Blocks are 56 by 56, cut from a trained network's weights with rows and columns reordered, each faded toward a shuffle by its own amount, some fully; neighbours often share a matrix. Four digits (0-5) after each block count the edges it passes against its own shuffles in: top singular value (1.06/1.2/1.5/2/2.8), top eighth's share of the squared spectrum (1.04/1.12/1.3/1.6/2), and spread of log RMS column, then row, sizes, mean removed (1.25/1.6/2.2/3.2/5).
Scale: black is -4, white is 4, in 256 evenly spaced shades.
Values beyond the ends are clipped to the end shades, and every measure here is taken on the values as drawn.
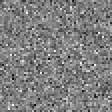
1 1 0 0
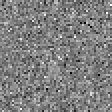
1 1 0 0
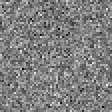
0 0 0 0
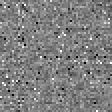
1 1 1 0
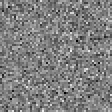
0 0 0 0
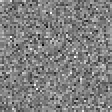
1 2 0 0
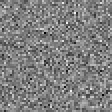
2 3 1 1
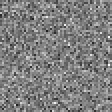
1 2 0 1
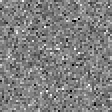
1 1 0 0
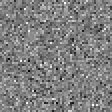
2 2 0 0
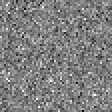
1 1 0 0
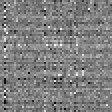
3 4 2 0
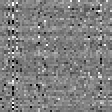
3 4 2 0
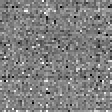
2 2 1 0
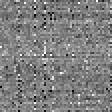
3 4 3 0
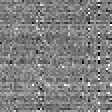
4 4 2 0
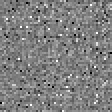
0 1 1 0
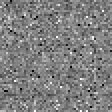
2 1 1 0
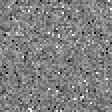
0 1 0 0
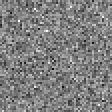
1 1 0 0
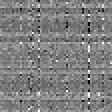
4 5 3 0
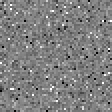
0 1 0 0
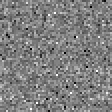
1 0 0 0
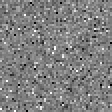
1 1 0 0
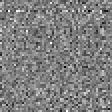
3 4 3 2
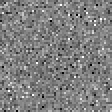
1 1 0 0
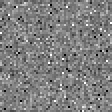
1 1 0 0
